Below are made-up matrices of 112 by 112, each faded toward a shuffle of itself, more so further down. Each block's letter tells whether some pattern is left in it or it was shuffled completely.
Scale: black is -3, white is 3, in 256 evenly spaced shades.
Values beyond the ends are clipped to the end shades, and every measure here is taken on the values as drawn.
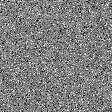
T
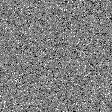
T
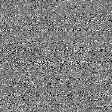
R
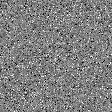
T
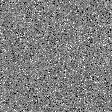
T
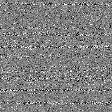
R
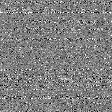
R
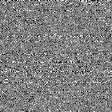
R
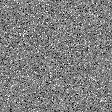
T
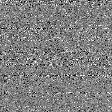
R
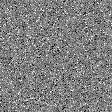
T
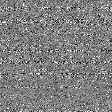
R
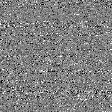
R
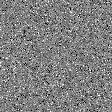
T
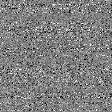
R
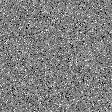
T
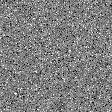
T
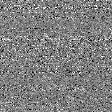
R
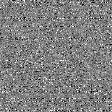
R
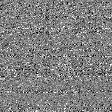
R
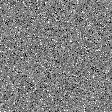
T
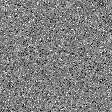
T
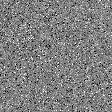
T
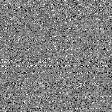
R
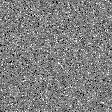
T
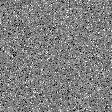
T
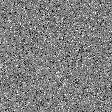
T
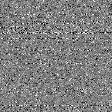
R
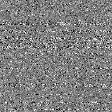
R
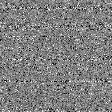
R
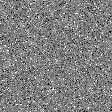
T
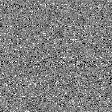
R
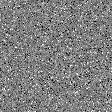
T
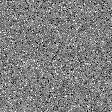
T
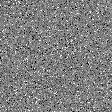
T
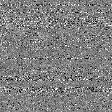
R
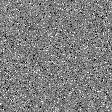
T
